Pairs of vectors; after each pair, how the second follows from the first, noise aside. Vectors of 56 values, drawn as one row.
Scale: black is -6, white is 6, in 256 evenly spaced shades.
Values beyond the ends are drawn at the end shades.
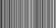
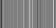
partly zeroed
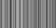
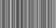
negated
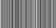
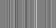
partly zeroed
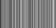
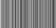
negated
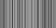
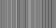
partly zeroed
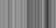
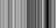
scaled up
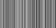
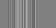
partly zeroed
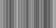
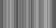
negated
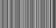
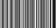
scaled up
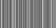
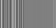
partly zeroed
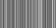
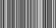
scaled up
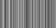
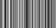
scaled up
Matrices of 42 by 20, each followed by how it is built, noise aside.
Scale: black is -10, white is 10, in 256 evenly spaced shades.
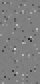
sparse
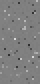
sparse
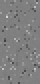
sparse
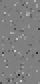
sparse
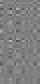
low rank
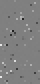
sparse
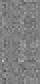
low rank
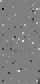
sparse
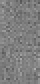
low rank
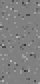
sparse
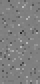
sparse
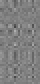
low rank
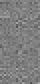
low rank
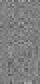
low rank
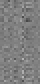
low rank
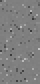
sparse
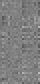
low rank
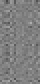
low rank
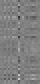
low rank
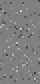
sparse
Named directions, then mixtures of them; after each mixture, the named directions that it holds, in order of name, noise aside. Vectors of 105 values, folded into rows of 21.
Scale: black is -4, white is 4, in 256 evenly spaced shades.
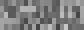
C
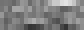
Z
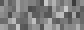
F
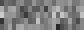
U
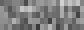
C, Z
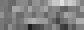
Z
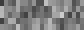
F, U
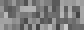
C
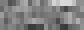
Z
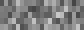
F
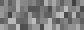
F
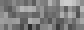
C, Z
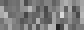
C, U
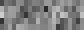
U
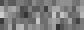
U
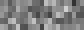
F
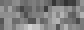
U, Z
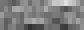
Z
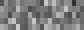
F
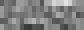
F, Z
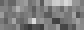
F, Z
